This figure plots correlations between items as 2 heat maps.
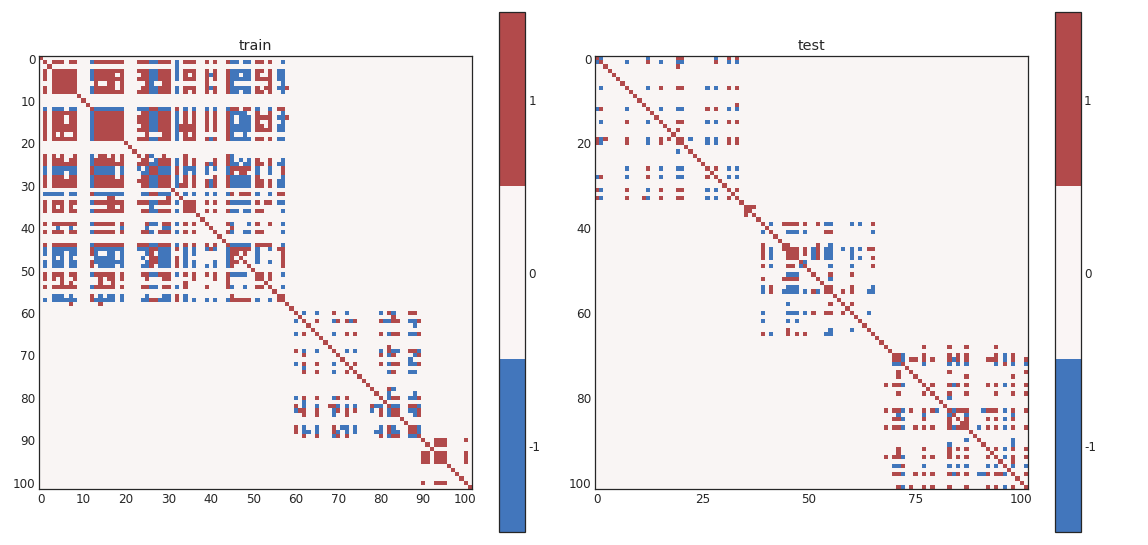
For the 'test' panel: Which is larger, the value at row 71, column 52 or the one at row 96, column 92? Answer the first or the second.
the first
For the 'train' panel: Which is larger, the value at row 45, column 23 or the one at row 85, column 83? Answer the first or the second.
the second
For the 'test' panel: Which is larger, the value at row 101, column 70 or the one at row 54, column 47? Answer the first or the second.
the first
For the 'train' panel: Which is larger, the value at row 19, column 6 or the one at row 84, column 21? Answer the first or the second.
the first
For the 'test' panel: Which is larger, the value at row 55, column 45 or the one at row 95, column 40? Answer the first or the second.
the second
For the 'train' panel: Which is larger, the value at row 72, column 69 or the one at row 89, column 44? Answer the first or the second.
the second
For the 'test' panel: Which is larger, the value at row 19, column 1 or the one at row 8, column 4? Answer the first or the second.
the second
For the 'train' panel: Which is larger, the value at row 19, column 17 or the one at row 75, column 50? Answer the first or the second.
the first
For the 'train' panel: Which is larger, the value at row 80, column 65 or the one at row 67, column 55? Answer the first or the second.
the first
